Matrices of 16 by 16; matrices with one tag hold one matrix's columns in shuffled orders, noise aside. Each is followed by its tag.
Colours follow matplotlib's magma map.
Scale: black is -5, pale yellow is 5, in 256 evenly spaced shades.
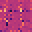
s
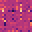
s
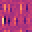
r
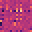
s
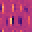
r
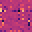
s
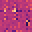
s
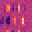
r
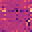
s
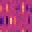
r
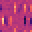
r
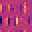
r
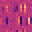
r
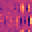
r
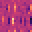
r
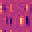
r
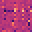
s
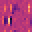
r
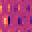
r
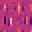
r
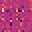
s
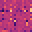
s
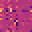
s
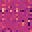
s
